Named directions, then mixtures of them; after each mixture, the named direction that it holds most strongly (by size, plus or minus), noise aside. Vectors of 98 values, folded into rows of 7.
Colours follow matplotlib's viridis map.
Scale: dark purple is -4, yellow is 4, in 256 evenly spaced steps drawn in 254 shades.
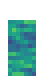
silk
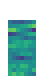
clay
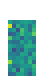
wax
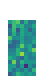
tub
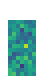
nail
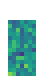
tub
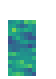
silk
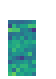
clay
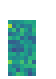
wax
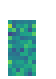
wax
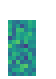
nail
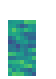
silk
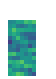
silk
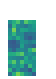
silk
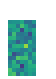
nail
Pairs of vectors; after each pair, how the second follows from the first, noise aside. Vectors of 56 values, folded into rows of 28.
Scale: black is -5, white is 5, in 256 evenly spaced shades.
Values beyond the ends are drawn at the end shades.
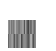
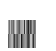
scaled up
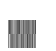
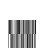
scaled up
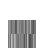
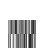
scaled up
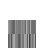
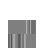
partly zeroed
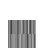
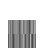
wrapped around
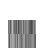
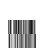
scaled up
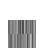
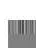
partly zeroed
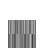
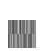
wrapped around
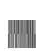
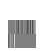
partly zeroed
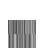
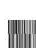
scaled up
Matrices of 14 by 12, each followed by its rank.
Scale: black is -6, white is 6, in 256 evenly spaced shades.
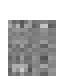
two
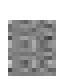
two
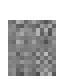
two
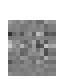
two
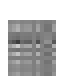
one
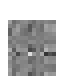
two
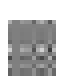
one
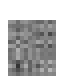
two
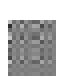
one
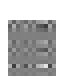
one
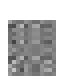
two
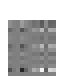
one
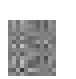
two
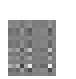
one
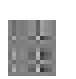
one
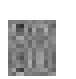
two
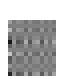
one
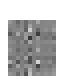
two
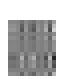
one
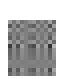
one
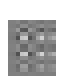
one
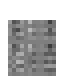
two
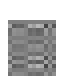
one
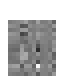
two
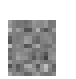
two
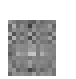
two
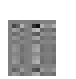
one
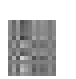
one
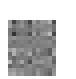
two
